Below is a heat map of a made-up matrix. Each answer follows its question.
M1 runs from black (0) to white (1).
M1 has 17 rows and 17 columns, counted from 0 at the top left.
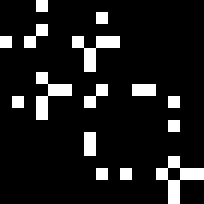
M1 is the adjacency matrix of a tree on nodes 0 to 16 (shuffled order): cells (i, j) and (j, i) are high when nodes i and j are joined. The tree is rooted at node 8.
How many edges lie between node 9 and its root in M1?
2
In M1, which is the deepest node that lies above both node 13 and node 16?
14
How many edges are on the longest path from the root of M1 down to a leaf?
2
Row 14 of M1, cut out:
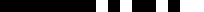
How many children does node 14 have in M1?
4
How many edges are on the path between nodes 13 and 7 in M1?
3
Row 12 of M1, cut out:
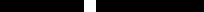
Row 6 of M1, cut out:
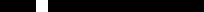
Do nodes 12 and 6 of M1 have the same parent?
no
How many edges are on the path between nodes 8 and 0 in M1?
2
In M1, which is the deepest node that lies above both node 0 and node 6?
3
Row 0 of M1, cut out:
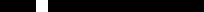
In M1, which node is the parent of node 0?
3
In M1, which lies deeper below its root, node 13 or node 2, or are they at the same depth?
the same depth
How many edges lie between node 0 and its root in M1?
2
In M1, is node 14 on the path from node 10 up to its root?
yes
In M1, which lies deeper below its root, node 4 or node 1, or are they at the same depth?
node 4
